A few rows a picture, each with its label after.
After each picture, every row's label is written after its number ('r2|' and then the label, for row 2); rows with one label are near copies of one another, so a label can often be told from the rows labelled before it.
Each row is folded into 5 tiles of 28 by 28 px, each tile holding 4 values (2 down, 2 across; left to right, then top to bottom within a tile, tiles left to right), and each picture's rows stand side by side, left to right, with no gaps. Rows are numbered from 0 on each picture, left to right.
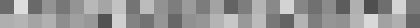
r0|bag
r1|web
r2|web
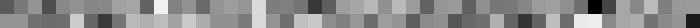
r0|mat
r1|bag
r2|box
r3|mat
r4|box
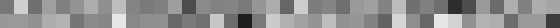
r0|bag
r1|mat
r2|bag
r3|box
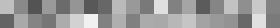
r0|web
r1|bag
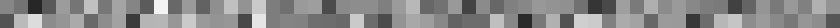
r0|box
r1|bag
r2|mat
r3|mat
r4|box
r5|box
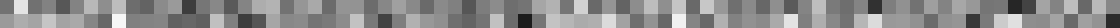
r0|bag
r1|mat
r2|mat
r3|mat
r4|bag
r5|web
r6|box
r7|box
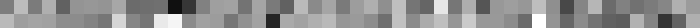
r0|bag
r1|box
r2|bag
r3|bag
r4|mat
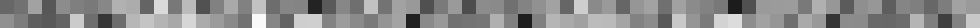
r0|mat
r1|bag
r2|box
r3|mat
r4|bag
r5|box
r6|mat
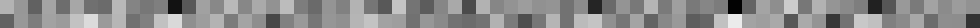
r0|web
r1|box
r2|web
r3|mat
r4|box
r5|box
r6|box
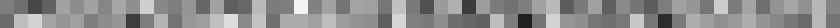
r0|box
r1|web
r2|bag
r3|mat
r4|mat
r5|bag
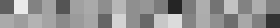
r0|bag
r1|box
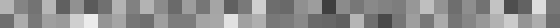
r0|web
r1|web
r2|mat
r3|web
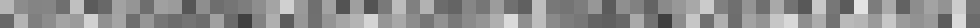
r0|web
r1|mat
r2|web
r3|web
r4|mat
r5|web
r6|bag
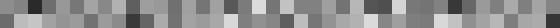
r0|box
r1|web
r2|web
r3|box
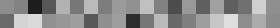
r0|box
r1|web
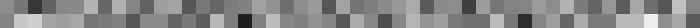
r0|box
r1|mat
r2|mat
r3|mat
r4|web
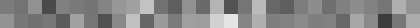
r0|mat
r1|web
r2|mat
